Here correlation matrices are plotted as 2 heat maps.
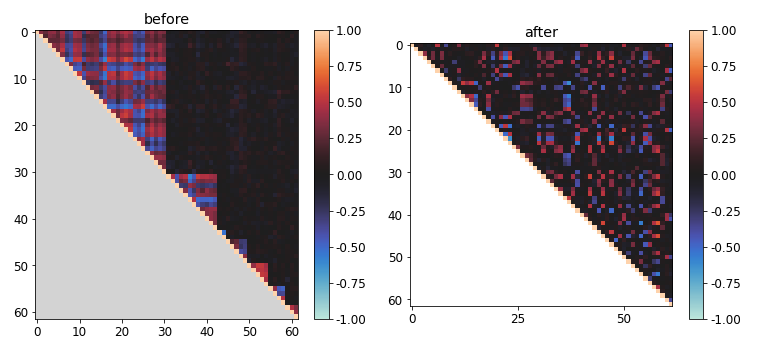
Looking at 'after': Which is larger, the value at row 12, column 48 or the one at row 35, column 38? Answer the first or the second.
the second
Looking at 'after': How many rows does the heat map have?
62
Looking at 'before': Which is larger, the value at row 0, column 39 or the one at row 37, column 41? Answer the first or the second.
the first
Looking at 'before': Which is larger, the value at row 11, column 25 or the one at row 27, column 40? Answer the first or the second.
the first
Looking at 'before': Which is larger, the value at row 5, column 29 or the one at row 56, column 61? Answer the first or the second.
the first
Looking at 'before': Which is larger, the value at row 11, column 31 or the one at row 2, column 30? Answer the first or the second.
the second
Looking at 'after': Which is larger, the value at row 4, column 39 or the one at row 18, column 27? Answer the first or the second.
the second
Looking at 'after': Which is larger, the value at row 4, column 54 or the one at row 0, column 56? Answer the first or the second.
the second
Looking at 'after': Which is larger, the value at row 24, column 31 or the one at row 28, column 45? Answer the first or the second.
the first
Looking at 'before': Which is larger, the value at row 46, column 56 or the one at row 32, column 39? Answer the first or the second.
the second
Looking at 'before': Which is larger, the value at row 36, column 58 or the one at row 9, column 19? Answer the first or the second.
the second
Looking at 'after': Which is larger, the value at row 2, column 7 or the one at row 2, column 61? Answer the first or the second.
the first
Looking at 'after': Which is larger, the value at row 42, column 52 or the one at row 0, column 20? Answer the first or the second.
the second
